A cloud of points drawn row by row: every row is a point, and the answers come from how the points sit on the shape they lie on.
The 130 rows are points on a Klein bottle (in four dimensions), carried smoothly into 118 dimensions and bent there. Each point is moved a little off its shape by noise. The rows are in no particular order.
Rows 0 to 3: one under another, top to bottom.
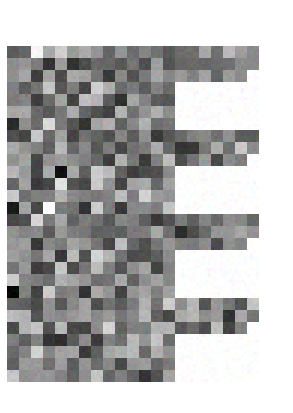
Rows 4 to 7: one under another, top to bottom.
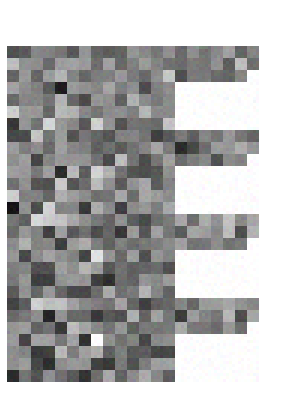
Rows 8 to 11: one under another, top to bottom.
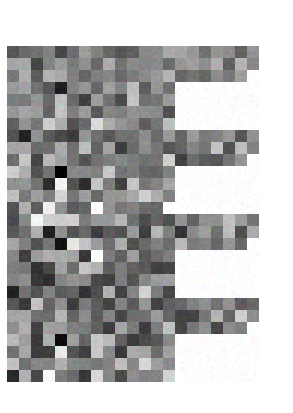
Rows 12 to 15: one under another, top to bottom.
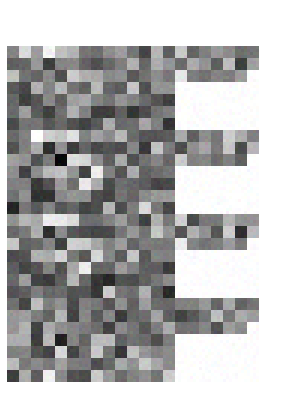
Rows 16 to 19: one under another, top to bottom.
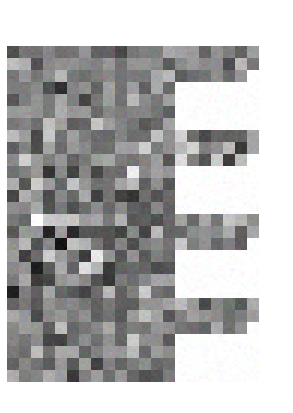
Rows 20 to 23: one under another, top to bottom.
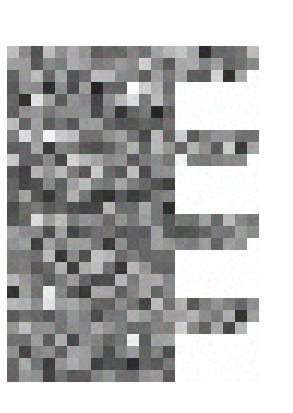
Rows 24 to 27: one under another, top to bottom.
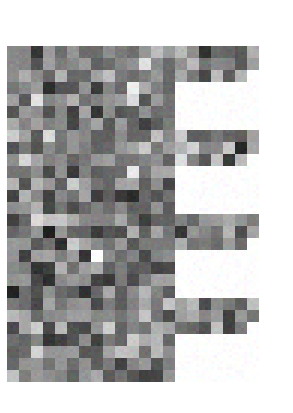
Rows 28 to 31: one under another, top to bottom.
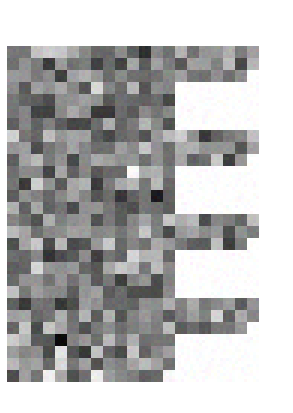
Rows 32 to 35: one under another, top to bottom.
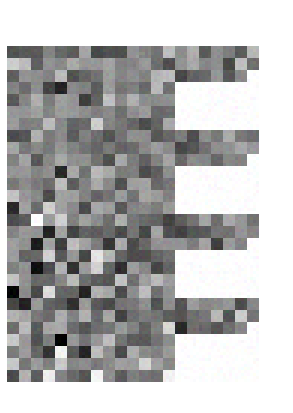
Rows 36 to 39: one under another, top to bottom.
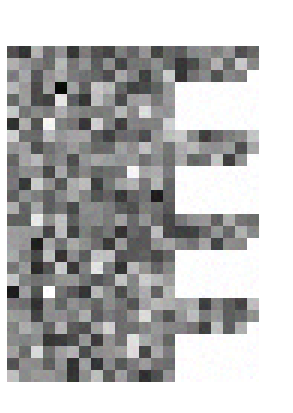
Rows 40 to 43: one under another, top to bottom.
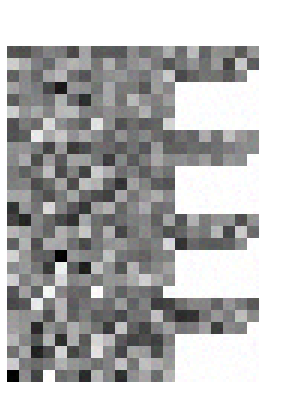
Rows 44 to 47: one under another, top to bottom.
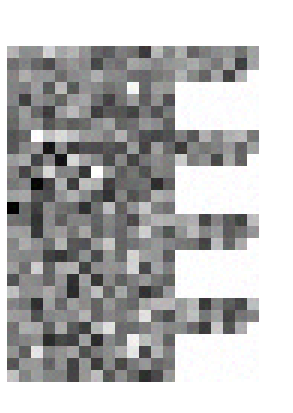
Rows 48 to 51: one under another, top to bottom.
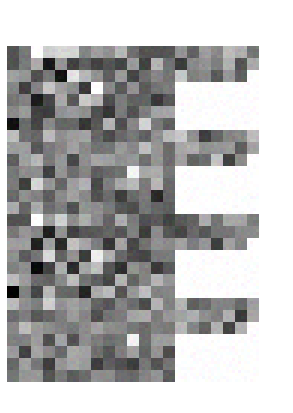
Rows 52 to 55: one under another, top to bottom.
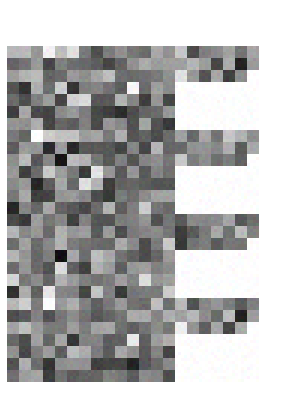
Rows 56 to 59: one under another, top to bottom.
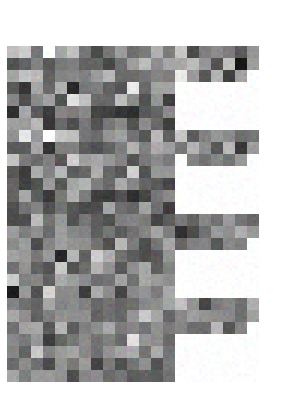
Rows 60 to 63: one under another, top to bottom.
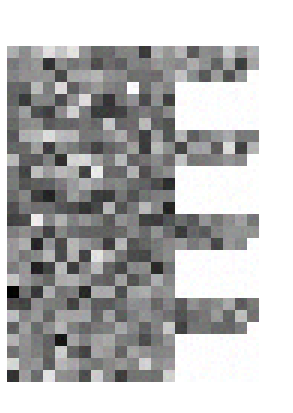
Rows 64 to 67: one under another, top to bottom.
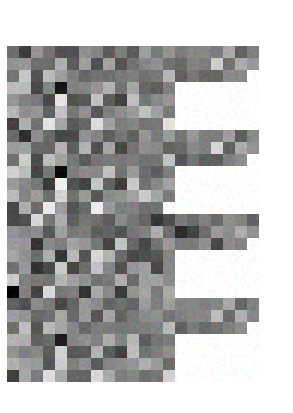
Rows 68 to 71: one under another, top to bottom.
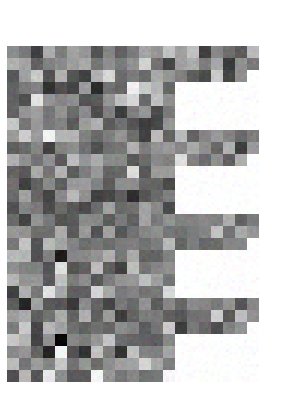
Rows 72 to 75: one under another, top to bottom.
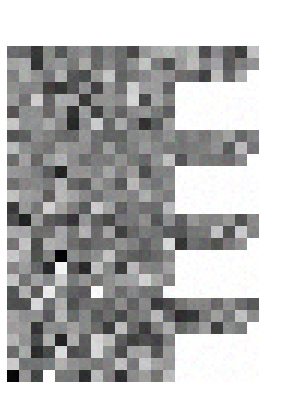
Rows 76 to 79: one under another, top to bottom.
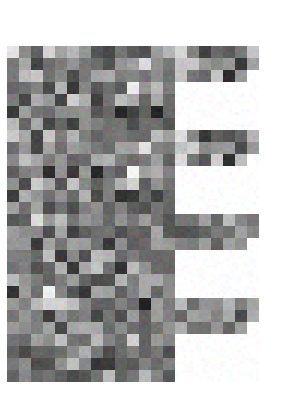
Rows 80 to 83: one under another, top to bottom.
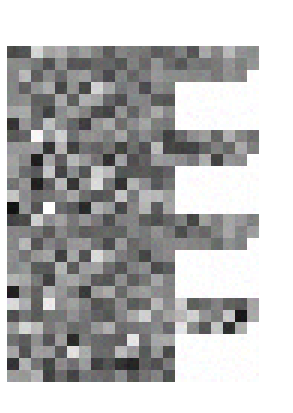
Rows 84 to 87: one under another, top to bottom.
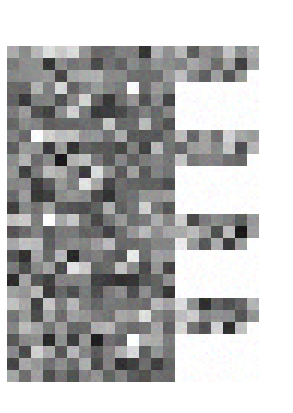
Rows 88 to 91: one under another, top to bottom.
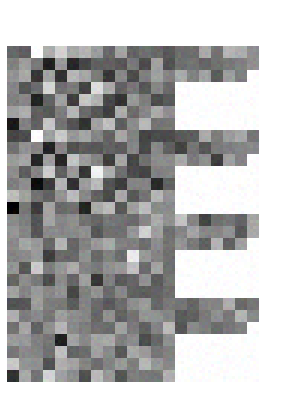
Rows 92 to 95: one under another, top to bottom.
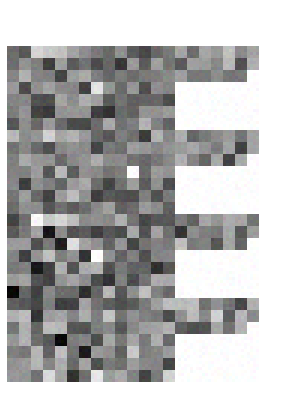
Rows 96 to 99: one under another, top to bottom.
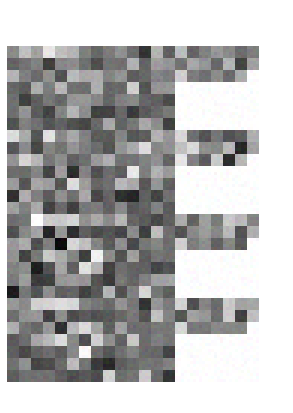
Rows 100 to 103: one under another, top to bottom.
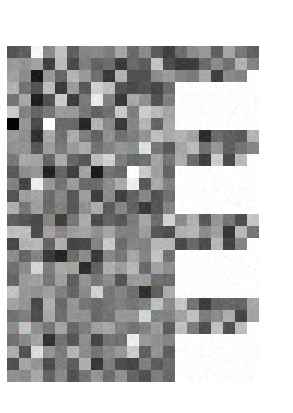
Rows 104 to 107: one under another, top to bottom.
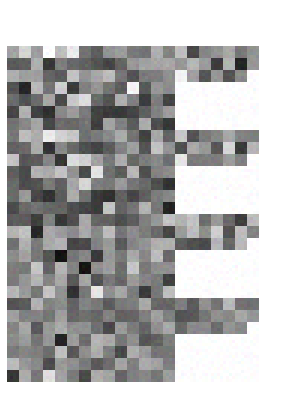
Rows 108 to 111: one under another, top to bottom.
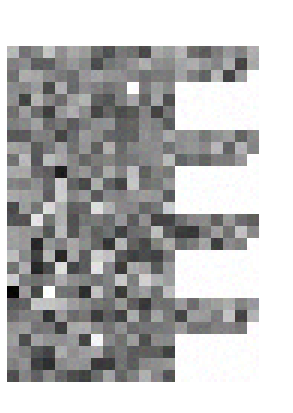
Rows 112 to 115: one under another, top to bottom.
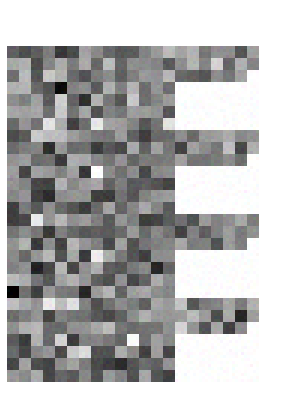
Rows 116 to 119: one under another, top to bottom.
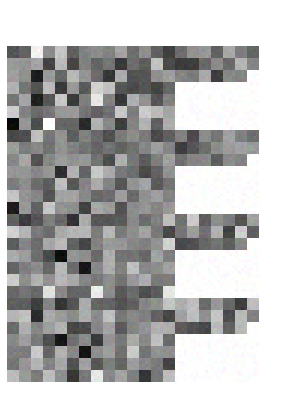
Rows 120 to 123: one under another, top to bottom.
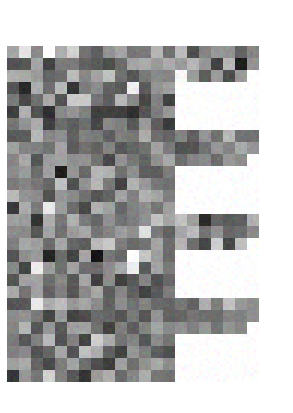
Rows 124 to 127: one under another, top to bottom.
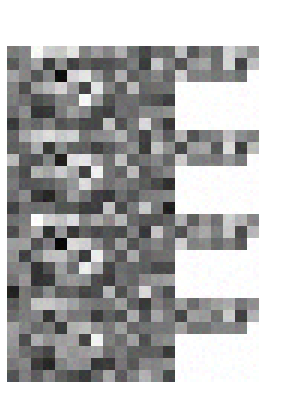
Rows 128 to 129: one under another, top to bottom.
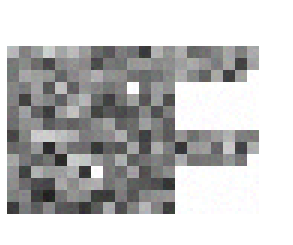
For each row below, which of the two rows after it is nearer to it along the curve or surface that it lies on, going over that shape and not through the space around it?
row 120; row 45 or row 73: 45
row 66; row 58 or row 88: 58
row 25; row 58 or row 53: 53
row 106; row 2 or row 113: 2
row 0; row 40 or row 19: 40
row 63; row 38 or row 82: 82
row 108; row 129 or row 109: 129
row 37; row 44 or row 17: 44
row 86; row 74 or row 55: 55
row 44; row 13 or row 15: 13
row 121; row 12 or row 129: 129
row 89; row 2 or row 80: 2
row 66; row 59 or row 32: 32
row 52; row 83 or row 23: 83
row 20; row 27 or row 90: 27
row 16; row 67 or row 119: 67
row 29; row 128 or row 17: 128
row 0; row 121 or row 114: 121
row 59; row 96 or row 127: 96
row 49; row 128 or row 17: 128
